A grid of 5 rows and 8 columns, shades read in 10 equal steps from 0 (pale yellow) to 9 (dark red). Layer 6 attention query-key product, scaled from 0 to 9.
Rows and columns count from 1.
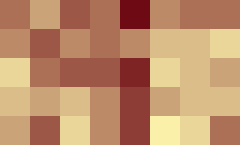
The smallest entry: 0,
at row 5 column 6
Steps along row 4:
up down up up down down same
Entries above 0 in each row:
8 8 8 8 7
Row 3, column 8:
3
